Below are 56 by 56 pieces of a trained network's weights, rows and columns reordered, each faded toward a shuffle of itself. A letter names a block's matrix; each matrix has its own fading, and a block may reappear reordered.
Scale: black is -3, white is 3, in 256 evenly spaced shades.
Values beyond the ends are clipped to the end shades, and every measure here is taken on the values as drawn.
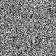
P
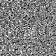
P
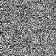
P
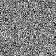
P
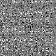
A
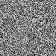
P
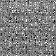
A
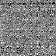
A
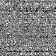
A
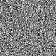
P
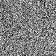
P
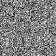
P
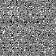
A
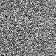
P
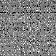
A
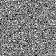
P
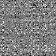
A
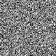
P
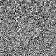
P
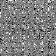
A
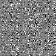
A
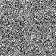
P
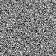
P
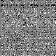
A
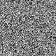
P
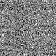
P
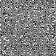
A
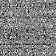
A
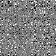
A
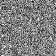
P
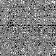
A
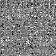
A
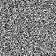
P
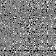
A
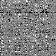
A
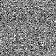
P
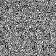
P
